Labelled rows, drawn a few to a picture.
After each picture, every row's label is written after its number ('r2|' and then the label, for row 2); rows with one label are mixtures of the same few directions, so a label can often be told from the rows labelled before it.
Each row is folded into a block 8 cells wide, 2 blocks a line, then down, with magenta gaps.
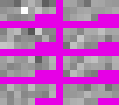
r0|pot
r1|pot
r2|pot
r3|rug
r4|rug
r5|rug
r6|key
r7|pot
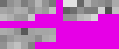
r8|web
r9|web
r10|pot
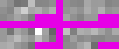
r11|pot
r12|pot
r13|rug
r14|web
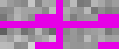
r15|pot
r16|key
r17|web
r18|pot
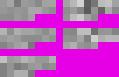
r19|web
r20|pot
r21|web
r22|key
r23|web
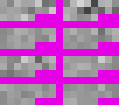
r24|web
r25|pot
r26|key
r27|rug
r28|pot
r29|rug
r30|web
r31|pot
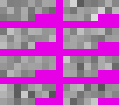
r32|key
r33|web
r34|key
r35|web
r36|rug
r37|key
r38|key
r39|rug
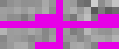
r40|web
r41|key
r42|web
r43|rug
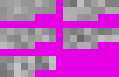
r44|rug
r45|web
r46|key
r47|rug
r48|key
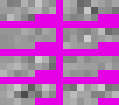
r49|rug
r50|key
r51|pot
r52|pot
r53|rug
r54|web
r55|pot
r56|web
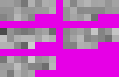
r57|pot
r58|web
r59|web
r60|key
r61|key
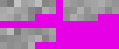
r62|web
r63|rug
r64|web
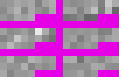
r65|key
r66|web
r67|rug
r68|rug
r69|key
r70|web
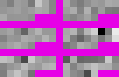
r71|rug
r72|key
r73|pot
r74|rug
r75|pot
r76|web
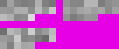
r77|web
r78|pot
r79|key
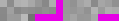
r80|web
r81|key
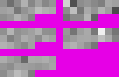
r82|rug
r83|key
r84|key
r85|rug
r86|pot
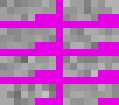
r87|web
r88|pot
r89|key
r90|rug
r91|pot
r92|web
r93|key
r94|rug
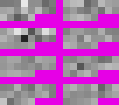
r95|pot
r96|pot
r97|pot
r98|pot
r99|pot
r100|rug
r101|rug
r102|rug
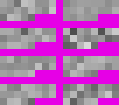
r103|rug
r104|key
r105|pot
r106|key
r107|web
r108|rug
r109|rug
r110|rug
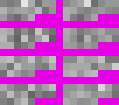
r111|pot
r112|pot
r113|key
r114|key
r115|rug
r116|web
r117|key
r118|rug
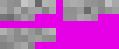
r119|pot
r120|pot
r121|web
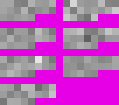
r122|key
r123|key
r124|rug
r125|pot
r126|rug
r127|rug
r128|rug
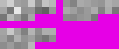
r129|rug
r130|web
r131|rug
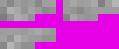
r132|key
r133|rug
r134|rug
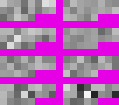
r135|pot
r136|key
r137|rug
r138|rug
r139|rug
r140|rug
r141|key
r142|key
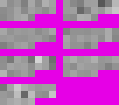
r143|pot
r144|rug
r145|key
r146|web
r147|rug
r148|rug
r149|key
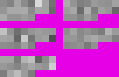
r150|rug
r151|key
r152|key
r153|web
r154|rug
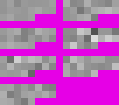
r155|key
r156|rug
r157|pot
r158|key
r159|web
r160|key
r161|key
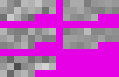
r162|rug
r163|rug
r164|key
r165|pot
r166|rug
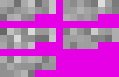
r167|rug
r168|rug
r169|key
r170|key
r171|web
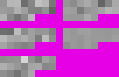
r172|rug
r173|rug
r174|web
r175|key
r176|pot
